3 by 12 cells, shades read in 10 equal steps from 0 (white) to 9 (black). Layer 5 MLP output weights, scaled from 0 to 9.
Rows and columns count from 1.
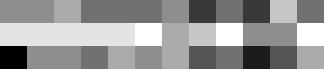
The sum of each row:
56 18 60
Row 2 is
1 1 1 1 1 0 3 2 0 4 4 0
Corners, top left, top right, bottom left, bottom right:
4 5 9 3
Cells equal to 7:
2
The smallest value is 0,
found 3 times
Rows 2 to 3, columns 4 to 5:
1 1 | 5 3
